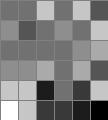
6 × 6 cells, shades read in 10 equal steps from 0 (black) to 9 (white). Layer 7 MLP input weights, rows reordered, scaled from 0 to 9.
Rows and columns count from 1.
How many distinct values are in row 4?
4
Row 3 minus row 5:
-3 -3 3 0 3 -1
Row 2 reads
5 3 4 5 4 7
